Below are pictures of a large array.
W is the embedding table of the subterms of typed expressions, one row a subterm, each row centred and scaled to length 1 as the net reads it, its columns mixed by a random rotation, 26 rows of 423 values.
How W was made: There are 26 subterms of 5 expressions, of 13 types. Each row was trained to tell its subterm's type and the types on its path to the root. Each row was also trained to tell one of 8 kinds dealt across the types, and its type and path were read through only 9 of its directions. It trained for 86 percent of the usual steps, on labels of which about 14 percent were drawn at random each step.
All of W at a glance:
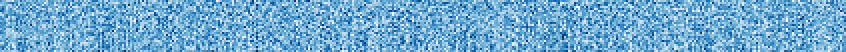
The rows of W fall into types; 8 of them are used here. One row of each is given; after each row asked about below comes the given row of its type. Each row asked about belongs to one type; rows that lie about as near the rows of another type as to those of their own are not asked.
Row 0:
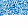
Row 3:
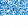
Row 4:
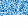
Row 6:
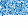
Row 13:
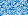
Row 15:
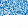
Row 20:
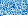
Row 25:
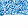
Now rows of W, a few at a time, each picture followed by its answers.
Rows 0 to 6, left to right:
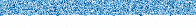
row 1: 20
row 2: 25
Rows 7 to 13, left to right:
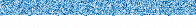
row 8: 15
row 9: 4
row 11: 0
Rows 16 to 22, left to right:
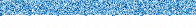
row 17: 0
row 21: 25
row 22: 15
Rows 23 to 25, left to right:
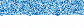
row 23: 4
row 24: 4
